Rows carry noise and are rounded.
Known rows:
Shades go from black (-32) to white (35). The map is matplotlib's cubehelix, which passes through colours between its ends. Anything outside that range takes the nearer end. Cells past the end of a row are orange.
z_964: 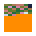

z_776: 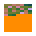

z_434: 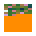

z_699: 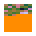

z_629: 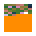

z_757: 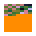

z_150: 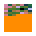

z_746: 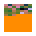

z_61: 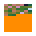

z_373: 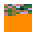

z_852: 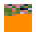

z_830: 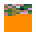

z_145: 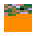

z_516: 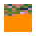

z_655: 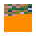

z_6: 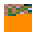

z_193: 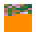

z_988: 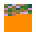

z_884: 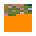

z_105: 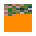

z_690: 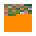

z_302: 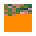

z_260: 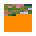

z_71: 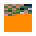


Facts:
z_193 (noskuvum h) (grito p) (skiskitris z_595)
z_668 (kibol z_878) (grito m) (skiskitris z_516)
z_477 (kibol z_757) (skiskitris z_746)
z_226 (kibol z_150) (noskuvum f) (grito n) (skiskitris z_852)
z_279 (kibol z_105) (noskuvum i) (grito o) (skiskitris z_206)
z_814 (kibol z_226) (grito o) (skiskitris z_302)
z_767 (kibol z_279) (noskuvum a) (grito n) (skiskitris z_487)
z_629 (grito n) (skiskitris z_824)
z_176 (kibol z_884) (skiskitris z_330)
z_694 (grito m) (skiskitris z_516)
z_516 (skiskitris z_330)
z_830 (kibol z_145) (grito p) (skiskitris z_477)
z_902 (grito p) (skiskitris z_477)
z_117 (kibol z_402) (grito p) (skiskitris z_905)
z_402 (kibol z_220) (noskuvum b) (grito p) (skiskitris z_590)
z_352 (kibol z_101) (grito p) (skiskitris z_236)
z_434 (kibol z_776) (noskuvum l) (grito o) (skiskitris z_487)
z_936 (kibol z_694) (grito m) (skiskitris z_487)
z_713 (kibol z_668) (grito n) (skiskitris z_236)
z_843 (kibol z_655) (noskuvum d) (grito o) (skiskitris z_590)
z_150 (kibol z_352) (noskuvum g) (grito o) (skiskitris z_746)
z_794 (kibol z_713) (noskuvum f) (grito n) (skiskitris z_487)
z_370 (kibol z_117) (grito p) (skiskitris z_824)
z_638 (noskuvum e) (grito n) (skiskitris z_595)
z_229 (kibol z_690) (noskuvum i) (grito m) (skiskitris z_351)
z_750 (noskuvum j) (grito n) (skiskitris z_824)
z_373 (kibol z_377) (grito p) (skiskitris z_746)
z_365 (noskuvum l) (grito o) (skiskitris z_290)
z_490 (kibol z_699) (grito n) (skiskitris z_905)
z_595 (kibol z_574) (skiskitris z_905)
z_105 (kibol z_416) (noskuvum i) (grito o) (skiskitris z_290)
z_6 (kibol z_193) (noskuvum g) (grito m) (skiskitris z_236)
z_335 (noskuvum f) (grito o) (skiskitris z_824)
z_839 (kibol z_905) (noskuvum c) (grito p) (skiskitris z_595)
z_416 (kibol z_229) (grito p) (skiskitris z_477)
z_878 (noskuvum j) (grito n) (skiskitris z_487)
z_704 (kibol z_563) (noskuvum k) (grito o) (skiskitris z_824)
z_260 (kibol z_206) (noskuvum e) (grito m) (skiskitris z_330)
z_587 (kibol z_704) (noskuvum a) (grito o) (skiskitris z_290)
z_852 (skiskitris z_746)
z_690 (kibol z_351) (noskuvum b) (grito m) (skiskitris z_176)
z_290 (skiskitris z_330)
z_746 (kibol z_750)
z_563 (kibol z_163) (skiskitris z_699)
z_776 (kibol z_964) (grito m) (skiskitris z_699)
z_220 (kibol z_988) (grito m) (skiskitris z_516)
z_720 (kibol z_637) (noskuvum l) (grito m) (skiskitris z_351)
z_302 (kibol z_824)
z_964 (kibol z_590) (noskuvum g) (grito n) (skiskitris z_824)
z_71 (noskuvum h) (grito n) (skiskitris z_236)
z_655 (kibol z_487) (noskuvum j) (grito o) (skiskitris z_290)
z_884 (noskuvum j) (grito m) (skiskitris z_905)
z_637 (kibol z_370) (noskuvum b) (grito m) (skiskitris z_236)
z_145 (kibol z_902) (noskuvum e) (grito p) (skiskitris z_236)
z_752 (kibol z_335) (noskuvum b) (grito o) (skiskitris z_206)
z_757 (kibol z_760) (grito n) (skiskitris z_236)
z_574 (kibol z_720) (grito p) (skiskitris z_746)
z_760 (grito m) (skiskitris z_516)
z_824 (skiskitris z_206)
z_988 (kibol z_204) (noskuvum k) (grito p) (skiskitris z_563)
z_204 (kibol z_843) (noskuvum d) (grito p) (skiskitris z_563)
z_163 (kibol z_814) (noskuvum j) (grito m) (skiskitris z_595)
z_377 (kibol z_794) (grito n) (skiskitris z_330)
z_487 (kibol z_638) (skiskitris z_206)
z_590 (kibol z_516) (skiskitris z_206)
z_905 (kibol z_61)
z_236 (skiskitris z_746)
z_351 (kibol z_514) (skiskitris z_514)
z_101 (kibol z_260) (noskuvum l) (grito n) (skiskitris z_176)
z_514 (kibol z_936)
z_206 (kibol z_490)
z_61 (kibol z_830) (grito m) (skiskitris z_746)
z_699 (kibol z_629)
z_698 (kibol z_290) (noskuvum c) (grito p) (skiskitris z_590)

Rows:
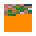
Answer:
z_637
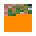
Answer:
z_720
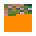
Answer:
z_229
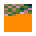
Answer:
z_377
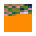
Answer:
z_490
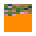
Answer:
z_590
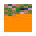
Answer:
z_595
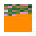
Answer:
z_752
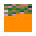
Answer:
z_279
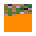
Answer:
z_563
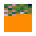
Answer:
z_767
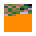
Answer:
z_101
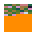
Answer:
z_335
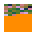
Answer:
z_704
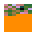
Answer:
z_574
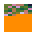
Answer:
z_638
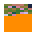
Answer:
z_750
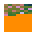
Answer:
z_163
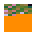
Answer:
z_878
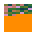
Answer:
z_587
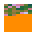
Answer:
z_839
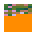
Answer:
z_487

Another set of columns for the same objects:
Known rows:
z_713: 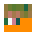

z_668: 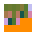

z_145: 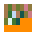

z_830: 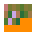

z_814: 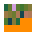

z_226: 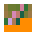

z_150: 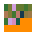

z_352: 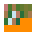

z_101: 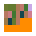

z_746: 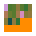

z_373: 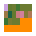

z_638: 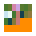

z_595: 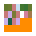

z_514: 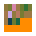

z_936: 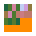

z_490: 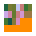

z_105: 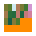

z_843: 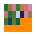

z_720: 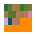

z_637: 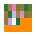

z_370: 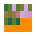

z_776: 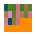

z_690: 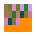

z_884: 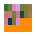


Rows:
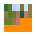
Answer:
z_988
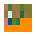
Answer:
z_563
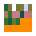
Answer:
z_335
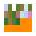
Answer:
z_698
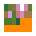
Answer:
z_794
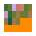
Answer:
z_229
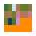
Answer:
z_117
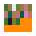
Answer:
z_279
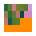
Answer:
z_365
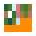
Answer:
z_193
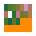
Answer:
z_824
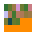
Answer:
z_699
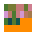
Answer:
z_206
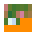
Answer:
z_6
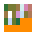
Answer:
z_964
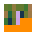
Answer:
z_204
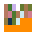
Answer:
z_839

